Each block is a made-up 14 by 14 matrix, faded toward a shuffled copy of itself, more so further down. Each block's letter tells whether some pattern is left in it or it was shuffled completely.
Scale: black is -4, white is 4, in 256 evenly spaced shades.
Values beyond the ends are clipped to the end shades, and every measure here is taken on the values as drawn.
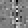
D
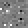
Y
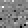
Y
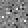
Y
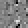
D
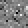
Y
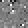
Y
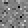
Y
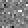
Y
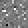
Y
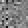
D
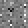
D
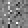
D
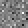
D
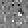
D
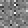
D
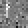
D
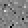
Y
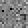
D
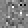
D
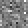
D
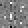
D
